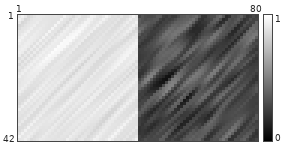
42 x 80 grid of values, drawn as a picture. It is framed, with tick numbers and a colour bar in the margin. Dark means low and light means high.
It is made of 1 by 2 panels. Panel 1,1: very high, slanting up to the right, faint in contrast. Panel 1,2: low, slanting up to the right.
